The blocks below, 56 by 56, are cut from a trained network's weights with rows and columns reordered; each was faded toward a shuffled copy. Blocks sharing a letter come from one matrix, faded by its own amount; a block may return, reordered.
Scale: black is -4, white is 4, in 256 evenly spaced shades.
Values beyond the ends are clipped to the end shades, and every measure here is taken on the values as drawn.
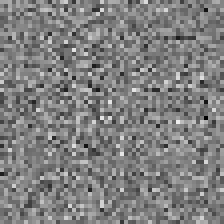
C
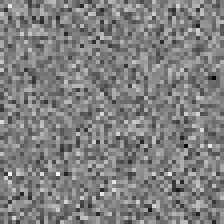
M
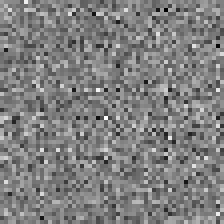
M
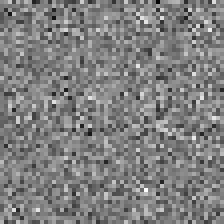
C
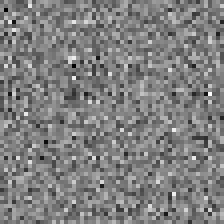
M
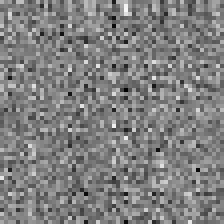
C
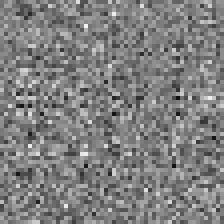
M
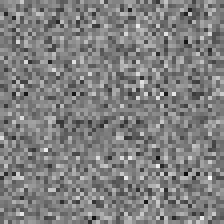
C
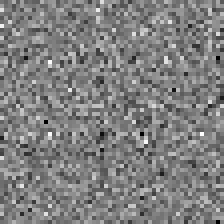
M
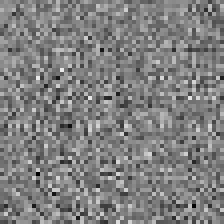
C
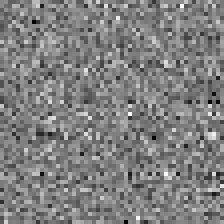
M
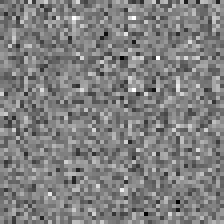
M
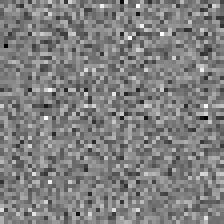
M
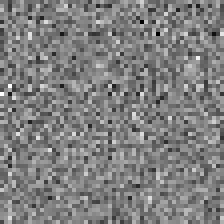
M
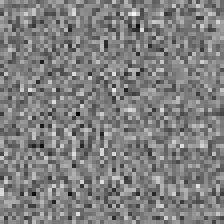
C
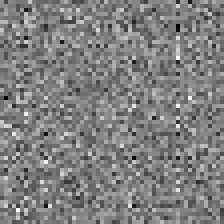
C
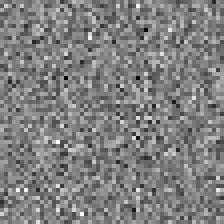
M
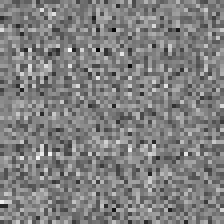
C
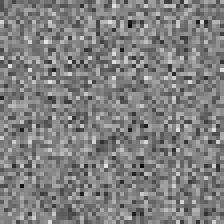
C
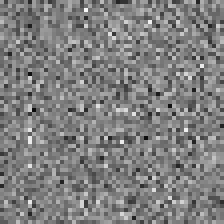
M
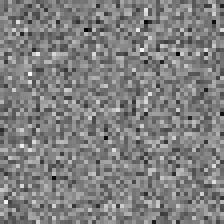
M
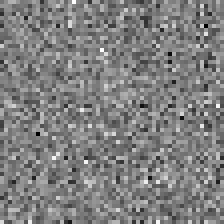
M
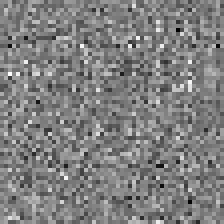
C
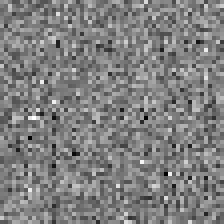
M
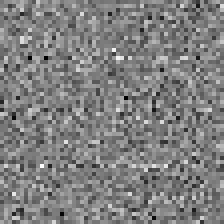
M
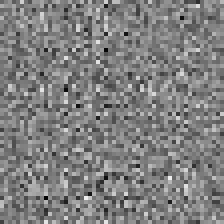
C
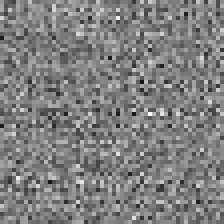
C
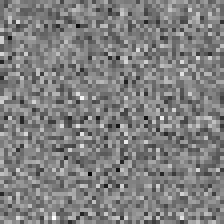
C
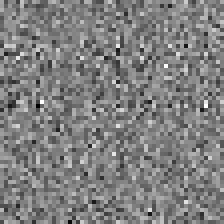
M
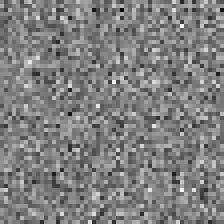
C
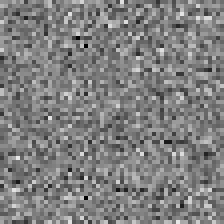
C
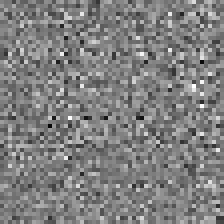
C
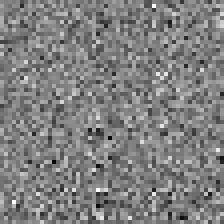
M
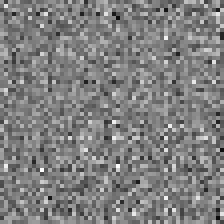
C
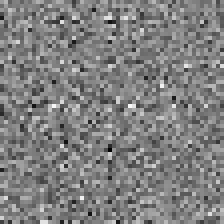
M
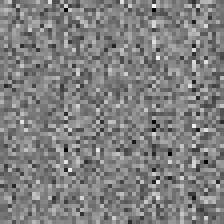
C
